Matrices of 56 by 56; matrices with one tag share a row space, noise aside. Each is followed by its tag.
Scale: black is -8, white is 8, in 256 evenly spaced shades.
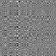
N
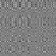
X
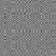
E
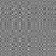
X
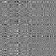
N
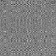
E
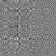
N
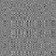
E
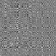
N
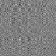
X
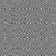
E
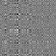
N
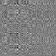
N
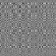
X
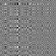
N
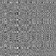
N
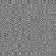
X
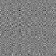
X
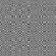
X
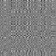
E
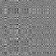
N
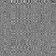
E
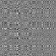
N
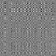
E
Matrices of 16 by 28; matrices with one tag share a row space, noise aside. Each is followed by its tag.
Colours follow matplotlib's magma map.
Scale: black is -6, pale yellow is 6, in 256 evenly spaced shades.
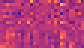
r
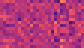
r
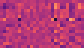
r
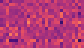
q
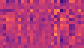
r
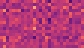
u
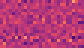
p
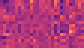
r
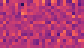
p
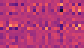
q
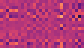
q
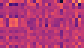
q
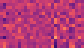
r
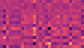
u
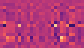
r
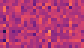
u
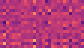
u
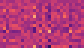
u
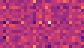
u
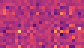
r
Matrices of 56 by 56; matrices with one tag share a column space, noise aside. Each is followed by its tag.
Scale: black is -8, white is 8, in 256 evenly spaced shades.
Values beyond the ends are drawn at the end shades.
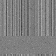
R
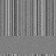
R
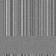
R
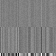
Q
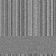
R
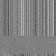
R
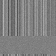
R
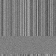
R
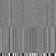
Q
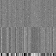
Q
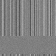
R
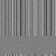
R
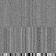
Q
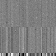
Q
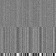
Q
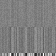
Q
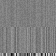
Q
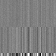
Q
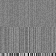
Q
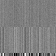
Q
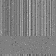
R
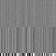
Q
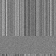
R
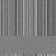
R
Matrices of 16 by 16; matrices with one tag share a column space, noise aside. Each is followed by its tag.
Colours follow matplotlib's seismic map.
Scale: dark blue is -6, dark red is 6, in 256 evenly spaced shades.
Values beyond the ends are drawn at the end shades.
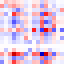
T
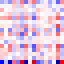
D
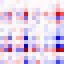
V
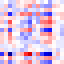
T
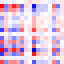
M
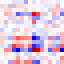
V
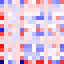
D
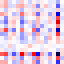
T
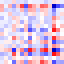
M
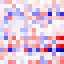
V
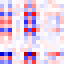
T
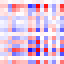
M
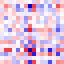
M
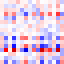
V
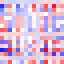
M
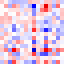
M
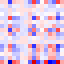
D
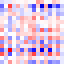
M
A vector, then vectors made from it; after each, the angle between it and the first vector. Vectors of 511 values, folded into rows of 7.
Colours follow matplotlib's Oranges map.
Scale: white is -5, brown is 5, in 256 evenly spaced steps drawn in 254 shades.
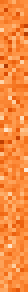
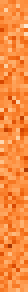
nearly opposite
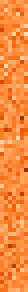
nearly opposite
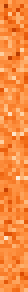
orthogonal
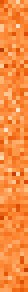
partly aligned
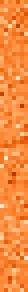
orthogonal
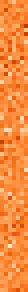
nearly parallel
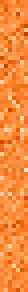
nearly parallel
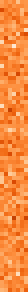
partly aligned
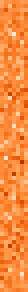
orthogonal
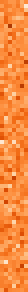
orthogonal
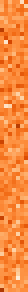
orthogonal
